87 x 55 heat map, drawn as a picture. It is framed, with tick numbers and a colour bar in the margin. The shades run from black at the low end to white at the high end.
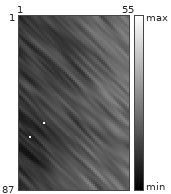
Grain: diagonal, down to the right. Slope: up to the right. Average level on the scale: 30%. Lone odd cells: 2, each higher than its neighbours.
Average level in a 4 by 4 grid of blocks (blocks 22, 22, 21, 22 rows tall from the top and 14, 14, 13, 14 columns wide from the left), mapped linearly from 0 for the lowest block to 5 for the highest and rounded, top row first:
1 1 3 5 | 1 2 3 5 | 0 2 3 4 | 0 2 4 4
